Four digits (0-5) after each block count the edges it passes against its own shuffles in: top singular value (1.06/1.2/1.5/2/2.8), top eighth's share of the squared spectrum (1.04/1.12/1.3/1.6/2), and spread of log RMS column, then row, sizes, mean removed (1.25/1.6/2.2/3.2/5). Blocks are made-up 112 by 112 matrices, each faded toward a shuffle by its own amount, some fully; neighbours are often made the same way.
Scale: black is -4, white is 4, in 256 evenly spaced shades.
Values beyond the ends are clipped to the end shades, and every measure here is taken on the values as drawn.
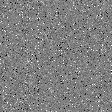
1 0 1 0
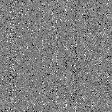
1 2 3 0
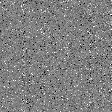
1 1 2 0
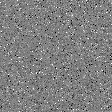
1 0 0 0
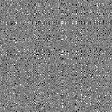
5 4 3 3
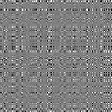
5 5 4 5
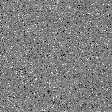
3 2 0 0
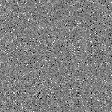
4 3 1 1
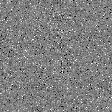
3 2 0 1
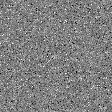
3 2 0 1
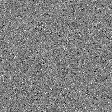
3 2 0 0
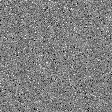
2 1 0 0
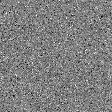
2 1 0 0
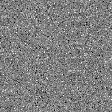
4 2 1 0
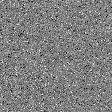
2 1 0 0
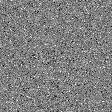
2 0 0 0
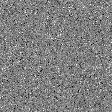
3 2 0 1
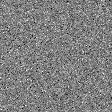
0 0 0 0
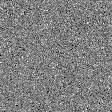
0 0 0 0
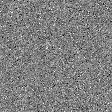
0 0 0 0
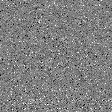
1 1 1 1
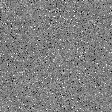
0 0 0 0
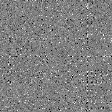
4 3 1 2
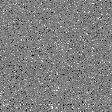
2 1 0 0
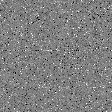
2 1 0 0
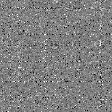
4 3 2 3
